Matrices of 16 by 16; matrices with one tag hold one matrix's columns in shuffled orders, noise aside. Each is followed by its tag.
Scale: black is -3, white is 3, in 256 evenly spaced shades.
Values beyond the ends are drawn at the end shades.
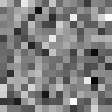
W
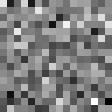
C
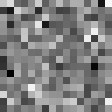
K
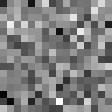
C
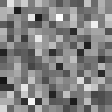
W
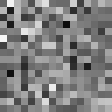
K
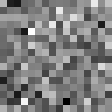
C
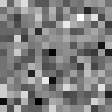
W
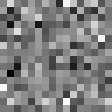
K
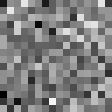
C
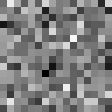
K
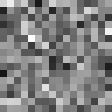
K
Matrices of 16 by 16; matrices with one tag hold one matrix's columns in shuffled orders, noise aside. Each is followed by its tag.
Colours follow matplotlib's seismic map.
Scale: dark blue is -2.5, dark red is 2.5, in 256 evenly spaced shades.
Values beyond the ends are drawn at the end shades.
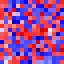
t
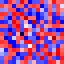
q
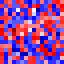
t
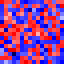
t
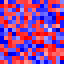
q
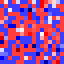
t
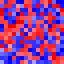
t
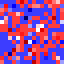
t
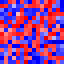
t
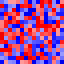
t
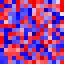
q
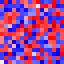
t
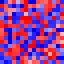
q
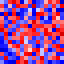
t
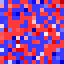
t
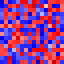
q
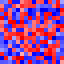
t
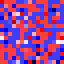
q
